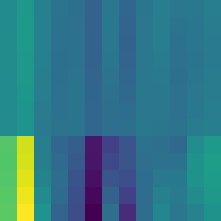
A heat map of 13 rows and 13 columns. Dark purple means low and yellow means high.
Seam: horizontal, 60% of the way down, the top part calmer. Ninth with the lowest average: bottom middle. Ninth with the highest average: bottom left. Roughest part: bottom left. Calmest part: top right. Grain: streaks running down. Histogram: skewed, a long tail of high values.
